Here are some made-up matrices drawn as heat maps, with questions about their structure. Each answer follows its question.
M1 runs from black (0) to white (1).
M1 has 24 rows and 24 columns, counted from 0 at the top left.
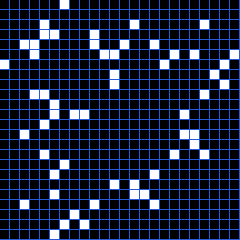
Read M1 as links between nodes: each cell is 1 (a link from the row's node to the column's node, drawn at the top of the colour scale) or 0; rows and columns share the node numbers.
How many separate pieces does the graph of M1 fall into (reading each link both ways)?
2
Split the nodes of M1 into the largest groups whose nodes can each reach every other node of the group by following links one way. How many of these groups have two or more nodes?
1
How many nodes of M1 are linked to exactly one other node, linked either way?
7
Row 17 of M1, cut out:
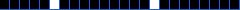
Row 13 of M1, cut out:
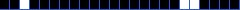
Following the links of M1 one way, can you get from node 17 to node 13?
yes
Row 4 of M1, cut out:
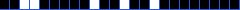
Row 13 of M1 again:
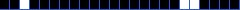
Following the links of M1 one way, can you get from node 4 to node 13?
yes
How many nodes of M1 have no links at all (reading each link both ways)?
1
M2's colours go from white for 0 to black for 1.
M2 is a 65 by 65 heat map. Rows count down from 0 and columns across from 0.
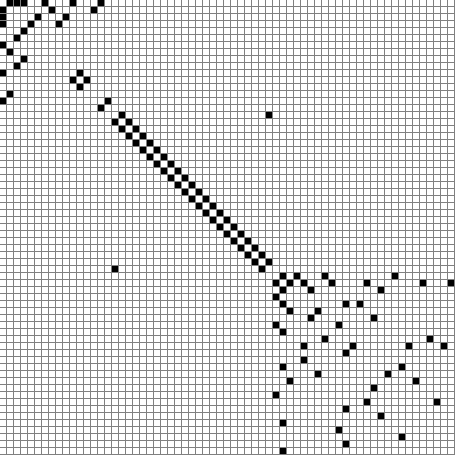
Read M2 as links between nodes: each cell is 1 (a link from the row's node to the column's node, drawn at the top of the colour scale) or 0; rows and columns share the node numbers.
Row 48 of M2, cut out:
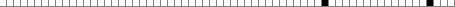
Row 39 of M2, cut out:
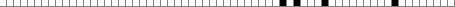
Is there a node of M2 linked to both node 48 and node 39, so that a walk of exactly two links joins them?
yes
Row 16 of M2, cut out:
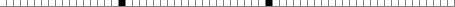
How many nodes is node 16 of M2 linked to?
2
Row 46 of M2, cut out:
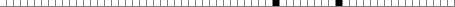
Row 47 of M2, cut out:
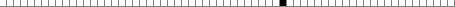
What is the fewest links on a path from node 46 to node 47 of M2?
3
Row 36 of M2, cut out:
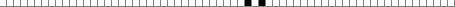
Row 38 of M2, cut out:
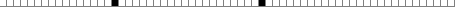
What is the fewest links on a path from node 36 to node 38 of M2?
2
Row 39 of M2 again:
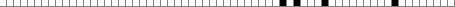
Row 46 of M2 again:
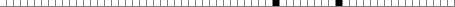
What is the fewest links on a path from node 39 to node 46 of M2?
1
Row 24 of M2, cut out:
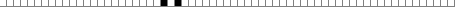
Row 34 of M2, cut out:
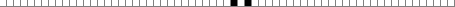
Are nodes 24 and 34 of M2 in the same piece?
yes
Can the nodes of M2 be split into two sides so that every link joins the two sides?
no
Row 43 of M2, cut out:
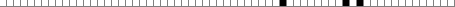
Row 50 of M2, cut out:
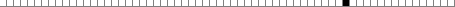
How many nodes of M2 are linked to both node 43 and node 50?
1
